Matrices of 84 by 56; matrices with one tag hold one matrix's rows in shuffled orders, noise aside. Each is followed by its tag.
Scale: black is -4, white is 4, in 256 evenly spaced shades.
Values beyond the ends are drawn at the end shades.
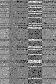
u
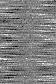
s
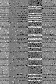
u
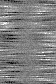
s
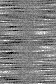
s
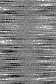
s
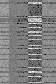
u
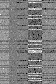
u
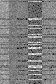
u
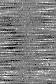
s
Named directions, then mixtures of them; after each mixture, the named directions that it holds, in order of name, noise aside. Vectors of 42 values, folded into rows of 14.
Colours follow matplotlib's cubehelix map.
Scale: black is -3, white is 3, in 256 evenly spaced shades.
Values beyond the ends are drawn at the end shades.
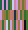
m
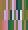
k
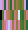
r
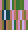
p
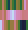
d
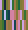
p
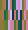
k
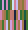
m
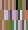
k, m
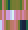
d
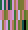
d, m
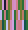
m, p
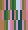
k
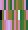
r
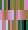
d, m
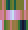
d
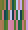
k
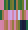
d, r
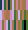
d, m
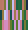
k, r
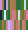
p, r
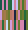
m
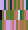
r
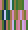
p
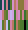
d, m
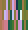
k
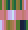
d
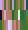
r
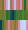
d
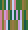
k, m
